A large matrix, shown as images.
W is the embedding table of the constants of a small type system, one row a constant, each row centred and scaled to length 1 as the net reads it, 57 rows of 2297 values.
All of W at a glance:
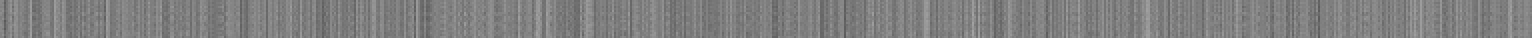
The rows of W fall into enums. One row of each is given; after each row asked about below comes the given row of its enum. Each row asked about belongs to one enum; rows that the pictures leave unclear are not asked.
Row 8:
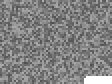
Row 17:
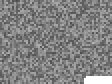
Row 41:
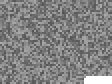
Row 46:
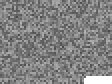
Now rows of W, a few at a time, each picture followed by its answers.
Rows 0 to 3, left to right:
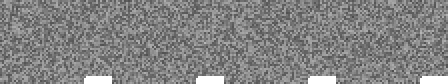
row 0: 8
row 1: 17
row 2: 41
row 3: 46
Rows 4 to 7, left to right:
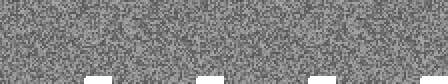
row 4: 17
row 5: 41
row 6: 17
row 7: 41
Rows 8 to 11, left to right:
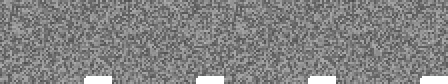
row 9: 17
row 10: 8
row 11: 17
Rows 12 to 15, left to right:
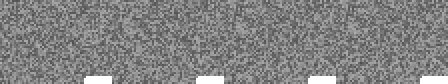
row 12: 17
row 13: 41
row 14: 8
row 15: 8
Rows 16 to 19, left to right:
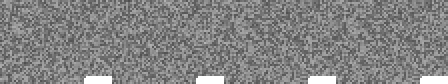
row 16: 8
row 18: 41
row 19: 41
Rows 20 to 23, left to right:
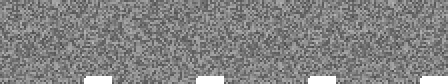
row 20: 46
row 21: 41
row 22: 46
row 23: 46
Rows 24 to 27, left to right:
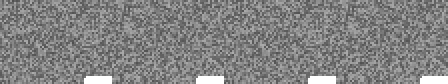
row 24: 17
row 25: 8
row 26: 17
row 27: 8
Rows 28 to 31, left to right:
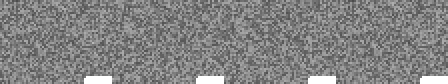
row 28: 17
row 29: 8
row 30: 41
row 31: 17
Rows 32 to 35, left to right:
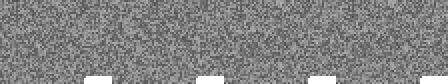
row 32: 17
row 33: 41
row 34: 46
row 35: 46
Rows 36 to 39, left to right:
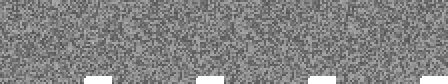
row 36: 46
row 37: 41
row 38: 41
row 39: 8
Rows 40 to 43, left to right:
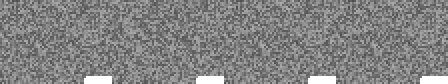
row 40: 17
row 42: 17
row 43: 17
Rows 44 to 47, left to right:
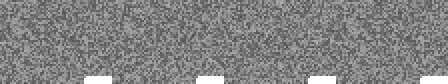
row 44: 41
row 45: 8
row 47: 41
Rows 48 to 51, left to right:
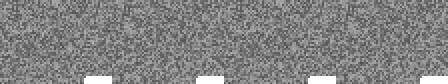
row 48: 46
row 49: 8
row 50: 46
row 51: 8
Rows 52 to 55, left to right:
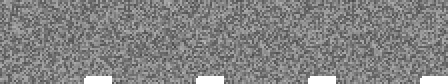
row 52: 8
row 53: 46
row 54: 17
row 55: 17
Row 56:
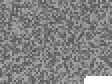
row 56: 8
